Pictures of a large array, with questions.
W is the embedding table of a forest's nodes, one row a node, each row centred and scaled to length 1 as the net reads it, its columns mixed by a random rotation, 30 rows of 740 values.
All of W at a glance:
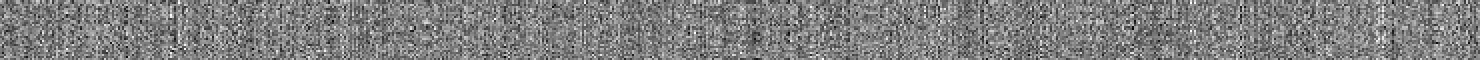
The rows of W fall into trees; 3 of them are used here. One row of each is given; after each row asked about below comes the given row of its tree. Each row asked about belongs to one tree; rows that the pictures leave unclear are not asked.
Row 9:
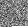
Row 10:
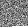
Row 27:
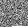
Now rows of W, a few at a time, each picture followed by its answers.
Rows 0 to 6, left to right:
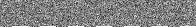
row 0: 9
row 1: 9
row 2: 27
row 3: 10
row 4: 10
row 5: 10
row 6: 27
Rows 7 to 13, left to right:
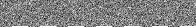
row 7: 10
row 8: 10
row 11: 10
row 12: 9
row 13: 27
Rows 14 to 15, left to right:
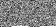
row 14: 27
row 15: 9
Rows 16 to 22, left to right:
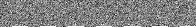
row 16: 9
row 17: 9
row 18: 10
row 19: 10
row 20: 9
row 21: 9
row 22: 27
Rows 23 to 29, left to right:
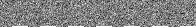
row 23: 10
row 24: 27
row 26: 10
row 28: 10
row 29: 9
